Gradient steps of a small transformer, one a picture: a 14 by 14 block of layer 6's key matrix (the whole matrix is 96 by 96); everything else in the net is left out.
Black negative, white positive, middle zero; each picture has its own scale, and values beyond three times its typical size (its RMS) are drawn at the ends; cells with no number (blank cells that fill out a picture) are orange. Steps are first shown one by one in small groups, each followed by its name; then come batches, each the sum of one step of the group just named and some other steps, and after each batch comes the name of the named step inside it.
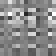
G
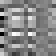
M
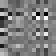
M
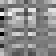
M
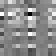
G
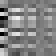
M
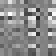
G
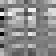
M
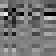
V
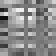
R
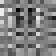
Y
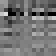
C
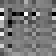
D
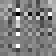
D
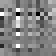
C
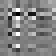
D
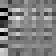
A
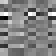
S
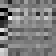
A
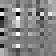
A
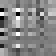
A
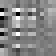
A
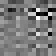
S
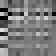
A
